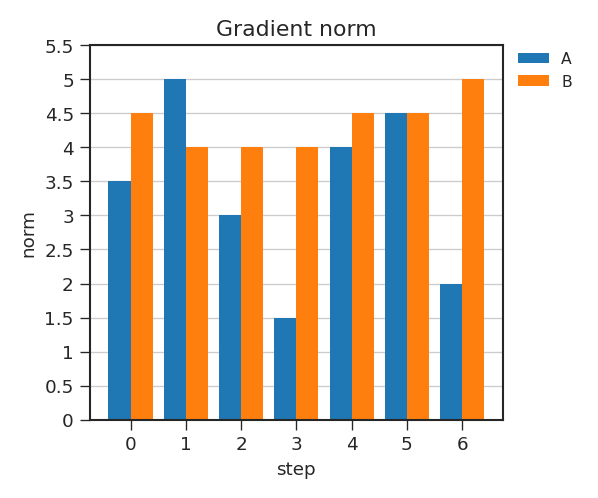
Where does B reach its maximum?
6
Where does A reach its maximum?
1
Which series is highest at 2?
B
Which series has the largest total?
B
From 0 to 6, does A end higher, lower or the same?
lower
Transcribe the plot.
Title: Gradient norm
x-axis: step, ticks 0 1 2 3 4 5 6
y-axis: norm, ticks 0 0.5 1 1.5 2 2.5 3 3.5 4 4.5 5 5.5
Legend: A, B
Values:
A: 3.5 5 3 1.5 4 4.5 2
B: 4.5 4 4 4 4.5 4.5 5
